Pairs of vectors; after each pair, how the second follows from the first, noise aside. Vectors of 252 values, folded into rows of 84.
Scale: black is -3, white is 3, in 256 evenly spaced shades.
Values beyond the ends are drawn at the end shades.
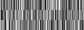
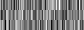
copied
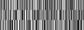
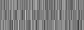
shrunk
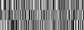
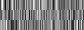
copied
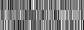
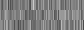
shrunk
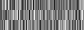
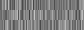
shrunk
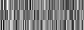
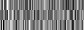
copied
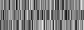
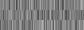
shrunk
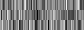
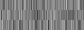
shrunk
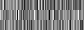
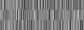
shrunk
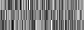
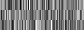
copied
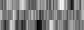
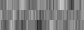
shrunk
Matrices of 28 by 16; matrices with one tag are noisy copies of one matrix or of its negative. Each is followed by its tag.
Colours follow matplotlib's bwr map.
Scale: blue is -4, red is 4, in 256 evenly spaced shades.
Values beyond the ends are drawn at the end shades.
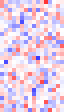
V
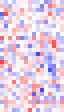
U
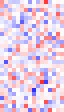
V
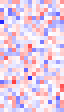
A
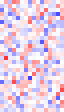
A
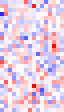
U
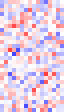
V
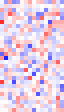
A
